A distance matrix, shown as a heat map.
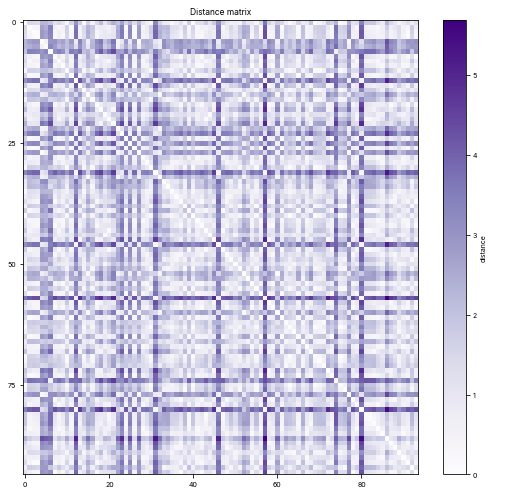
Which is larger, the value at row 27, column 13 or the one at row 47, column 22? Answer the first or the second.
the first
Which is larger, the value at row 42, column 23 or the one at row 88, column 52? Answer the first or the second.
the first
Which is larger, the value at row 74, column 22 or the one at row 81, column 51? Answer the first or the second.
the first
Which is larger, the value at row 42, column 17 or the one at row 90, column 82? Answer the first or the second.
the second
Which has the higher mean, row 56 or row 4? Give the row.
4
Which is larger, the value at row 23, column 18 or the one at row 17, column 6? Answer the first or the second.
the first
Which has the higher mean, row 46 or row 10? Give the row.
46
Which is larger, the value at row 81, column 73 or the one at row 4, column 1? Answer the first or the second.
the second
